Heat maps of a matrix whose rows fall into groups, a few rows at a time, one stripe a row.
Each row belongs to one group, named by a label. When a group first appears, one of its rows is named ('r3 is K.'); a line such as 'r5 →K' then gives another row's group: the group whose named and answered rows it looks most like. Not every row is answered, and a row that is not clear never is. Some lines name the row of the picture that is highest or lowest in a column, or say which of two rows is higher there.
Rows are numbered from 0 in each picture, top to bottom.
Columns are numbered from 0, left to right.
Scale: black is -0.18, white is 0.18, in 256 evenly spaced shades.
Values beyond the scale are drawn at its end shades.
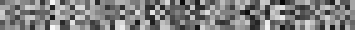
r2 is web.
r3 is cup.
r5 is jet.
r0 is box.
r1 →cup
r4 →jet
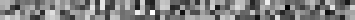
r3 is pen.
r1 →cup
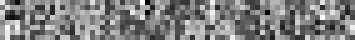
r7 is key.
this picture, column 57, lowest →6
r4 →pen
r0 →cup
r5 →pen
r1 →cup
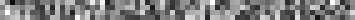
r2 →pen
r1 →cup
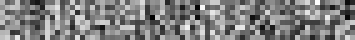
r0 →web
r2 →web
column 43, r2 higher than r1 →Yes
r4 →pen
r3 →cup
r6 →key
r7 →pen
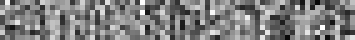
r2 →cup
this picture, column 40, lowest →5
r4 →box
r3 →box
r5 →box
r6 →web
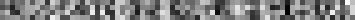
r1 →box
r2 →cup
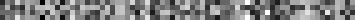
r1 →key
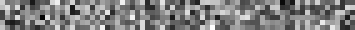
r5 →web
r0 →web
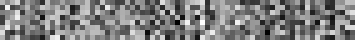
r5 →pen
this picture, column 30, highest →7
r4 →key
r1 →key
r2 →pen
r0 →pen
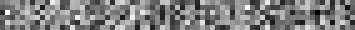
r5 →jet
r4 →key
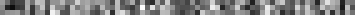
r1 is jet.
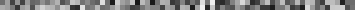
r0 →jet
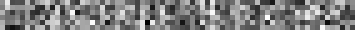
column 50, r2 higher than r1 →Yes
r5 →jet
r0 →key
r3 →jet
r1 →cup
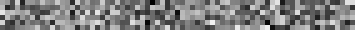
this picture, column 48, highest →5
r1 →web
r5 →box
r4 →web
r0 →pen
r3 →key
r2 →pen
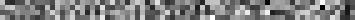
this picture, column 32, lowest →0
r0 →web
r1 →cup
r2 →box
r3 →web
